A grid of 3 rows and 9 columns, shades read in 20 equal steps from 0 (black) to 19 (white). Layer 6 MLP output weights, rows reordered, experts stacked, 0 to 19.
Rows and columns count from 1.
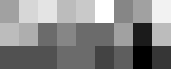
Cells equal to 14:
3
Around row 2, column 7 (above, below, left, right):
10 7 8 2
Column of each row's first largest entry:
6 1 4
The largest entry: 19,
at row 1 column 6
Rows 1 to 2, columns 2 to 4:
16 17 14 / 13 8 10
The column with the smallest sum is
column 8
